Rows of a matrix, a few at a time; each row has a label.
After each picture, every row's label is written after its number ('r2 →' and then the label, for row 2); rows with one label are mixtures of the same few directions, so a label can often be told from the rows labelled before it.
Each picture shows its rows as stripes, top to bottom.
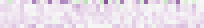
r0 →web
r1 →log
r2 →log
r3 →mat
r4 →web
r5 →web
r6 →mat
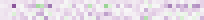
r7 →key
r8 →mat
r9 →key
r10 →mat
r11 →key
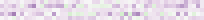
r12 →key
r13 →mat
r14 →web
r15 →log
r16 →log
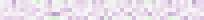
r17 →mat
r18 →mat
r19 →web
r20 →web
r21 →web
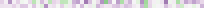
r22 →web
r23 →key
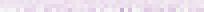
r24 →key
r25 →web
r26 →log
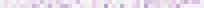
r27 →key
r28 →web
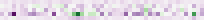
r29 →web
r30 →mat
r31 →key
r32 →log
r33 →log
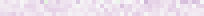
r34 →key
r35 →log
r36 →web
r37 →log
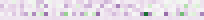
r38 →mat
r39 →key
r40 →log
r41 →key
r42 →web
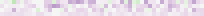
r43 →log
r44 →web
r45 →mat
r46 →web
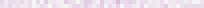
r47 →key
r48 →web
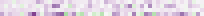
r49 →mat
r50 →web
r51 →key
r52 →mat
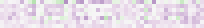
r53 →mat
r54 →mat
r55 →key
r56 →mat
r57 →web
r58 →key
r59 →mat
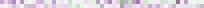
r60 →log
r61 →log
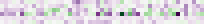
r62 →log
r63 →key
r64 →web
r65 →log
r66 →key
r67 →mat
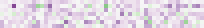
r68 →web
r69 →mat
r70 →web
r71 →log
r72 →key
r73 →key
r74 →mat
